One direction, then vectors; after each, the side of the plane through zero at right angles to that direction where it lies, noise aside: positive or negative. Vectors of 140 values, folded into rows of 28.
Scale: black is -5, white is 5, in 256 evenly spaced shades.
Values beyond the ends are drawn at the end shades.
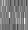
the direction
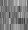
negative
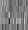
positive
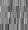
positive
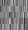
negative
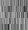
positive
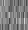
positive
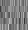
negative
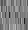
negative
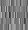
negative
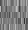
negative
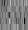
negative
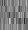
negative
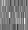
positive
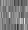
positive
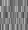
positive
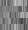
negative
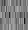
negative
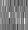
positive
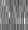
positive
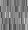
positive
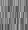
positive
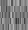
negative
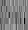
negative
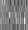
positive
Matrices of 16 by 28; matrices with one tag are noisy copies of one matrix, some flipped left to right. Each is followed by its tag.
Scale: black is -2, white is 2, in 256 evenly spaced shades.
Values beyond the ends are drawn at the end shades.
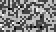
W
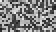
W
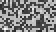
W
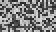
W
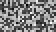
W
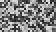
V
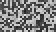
W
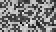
V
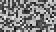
W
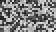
V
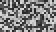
W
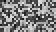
V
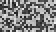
W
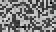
W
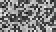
V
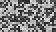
V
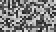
W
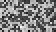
V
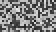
W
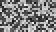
V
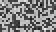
W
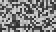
W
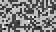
W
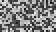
W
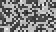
V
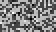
W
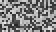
W
